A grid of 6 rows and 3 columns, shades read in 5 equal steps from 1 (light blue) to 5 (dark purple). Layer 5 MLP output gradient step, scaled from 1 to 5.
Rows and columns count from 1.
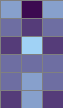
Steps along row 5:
down up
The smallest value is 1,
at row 3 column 2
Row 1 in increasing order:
2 2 5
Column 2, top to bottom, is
5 4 1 3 2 2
